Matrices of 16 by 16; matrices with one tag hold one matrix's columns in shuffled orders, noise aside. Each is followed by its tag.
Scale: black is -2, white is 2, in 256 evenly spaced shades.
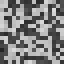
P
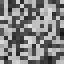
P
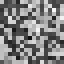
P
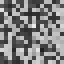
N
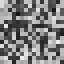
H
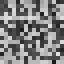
H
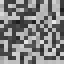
H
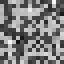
P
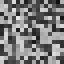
N
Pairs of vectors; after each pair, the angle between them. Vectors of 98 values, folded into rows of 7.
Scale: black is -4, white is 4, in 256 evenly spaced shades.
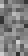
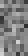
nearly parallel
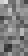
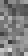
partly opposed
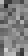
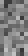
nearly parallel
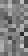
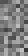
partly opposed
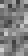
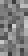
orthogonal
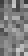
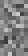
orthogonal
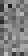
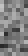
partly opposed
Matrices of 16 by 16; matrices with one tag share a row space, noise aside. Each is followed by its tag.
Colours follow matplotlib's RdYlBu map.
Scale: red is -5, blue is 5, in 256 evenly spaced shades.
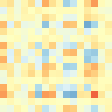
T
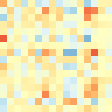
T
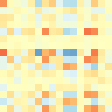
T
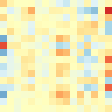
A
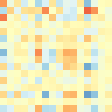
T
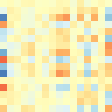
A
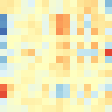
A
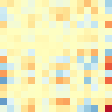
A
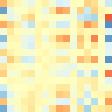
A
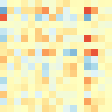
T
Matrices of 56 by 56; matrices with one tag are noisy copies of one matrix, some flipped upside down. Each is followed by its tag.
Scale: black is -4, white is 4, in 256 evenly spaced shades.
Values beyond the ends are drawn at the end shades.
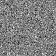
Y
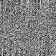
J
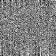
J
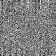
J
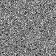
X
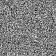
Y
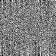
J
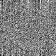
J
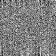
J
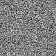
Y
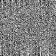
J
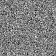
Y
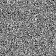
Y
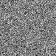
X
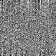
J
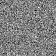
Y
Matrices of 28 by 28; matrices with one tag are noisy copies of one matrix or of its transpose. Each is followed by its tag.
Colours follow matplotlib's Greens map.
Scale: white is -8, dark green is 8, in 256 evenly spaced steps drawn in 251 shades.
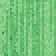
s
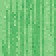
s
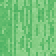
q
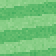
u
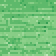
q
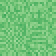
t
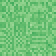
t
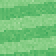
u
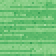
s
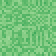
t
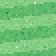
u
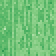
q
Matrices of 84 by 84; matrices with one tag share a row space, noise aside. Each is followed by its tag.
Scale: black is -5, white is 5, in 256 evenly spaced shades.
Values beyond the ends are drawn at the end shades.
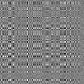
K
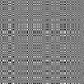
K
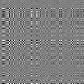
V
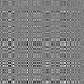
K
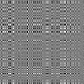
K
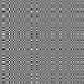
V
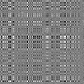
K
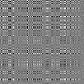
K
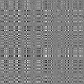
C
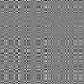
C
